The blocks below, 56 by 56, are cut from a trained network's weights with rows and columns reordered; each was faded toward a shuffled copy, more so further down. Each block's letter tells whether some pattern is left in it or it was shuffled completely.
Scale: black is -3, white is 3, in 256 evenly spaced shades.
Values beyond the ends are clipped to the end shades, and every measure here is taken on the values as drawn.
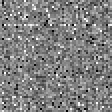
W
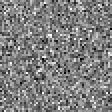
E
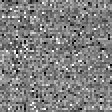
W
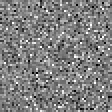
E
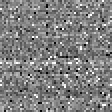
W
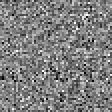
W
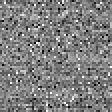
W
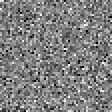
E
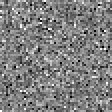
E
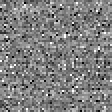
W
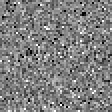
E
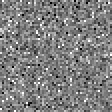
E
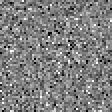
E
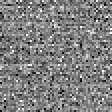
W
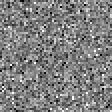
E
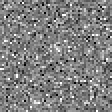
E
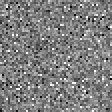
E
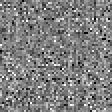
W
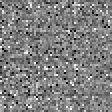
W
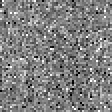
W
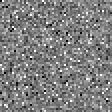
E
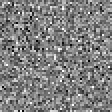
W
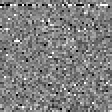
W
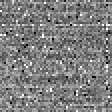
W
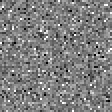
E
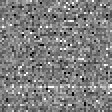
W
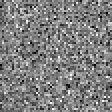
E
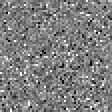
E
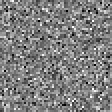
E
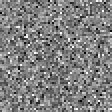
E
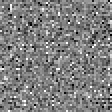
W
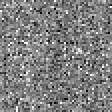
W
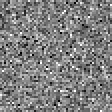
E
